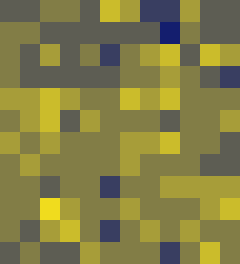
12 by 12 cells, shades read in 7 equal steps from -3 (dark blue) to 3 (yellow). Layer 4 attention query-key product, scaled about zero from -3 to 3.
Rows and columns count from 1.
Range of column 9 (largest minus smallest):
5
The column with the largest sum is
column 3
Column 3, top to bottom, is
0 -1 1 -1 2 2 1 0 -1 3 1 -1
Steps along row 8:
up down same same same up down same same down same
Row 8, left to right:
0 1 0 0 0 0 1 0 0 0 -1 -1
